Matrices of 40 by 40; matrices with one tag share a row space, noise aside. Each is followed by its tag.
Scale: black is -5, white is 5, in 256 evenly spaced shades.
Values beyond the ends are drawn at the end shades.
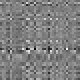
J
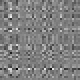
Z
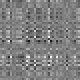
J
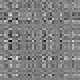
Z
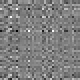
Z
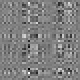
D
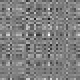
J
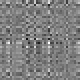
J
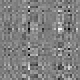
D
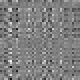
Z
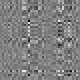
D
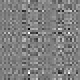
D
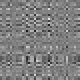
J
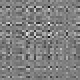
J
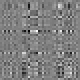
D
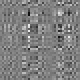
D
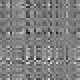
J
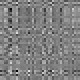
Z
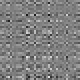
J
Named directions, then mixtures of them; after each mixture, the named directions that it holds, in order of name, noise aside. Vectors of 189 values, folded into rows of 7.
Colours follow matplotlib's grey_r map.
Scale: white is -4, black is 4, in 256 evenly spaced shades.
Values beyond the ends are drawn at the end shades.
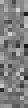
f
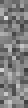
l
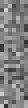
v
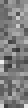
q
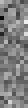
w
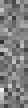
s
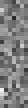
l, s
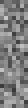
l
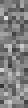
l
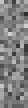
f, s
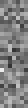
l, q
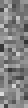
v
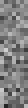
q, s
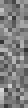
s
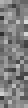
v, w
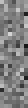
f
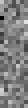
s, w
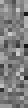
f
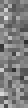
l, v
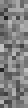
l, v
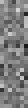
f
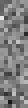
l, w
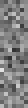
l, q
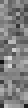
q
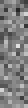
f, w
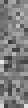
q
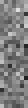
f, q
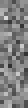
f, l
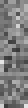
q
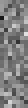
l, w
